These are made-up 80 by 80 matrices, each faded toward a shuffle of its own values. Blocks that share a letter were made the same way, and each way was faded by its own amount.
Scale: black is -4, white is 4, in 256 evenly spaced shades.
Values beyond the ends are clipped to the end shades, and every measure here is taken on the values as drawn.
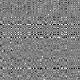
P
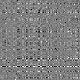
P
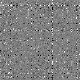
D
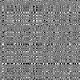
P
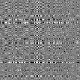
P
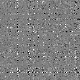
D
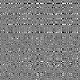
P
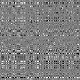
P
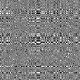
P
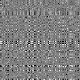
P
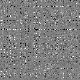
D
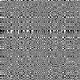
P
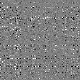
D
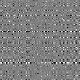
P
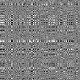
P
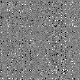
D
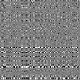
P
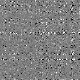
D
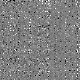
D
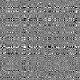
P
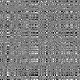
P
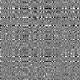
P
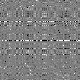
P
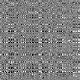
P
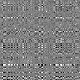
P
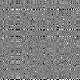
P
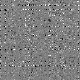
D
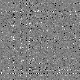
D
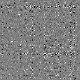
D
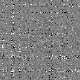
D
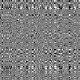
P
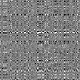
P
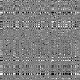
P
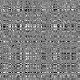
P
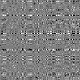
P
